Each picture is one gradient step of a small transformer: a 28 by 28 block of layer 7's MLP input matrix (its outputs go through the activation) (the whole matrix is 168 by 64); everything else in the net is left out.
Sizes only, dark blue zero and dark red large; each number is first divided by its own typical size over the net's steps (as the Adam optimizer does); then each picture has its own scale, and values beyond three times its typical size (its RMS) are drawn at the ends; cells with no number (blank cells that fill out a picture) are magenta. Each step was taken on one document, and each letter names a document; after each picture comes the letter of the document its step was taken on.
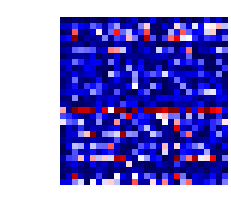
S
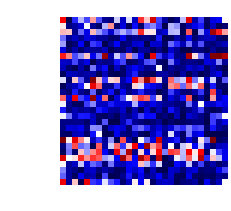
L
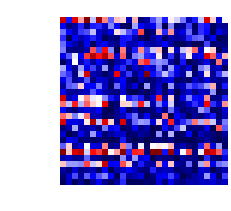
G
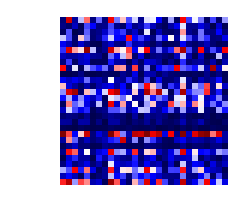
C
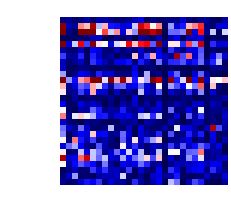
L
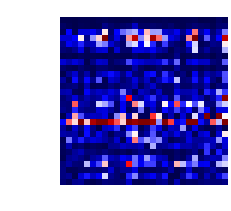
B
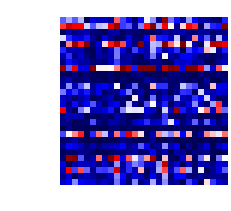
C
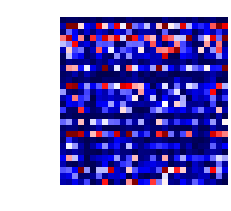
C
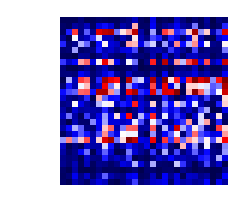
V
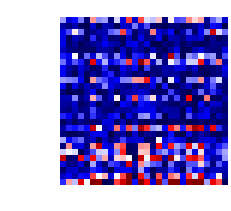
L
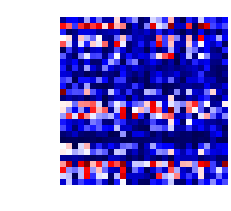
G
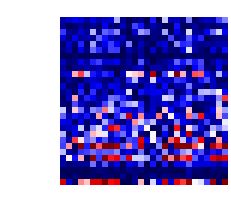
V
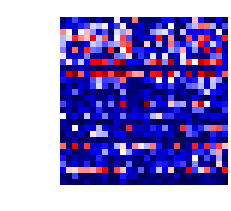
G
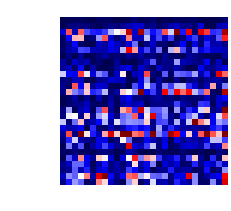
B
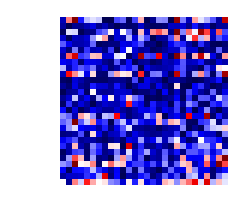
V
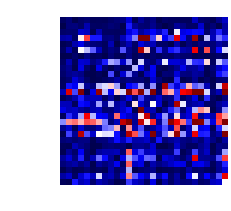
B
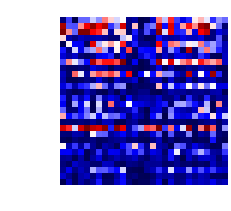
G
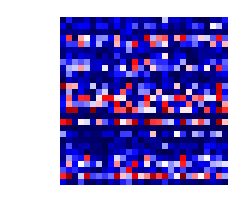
C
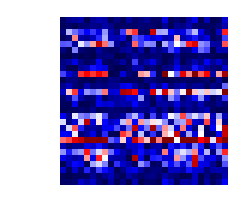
V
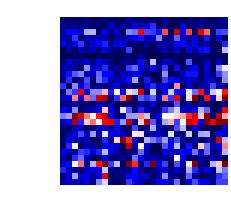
B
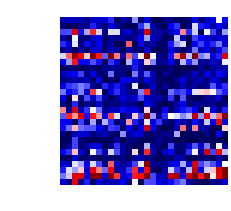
V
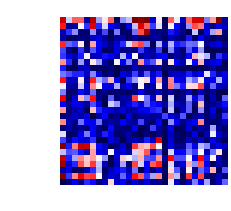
L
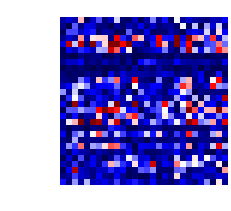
S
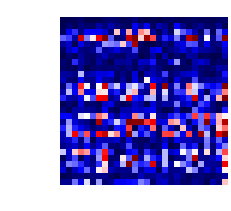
B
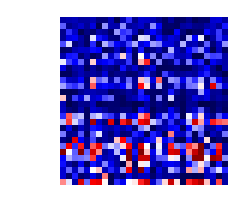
L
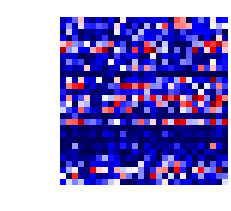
C
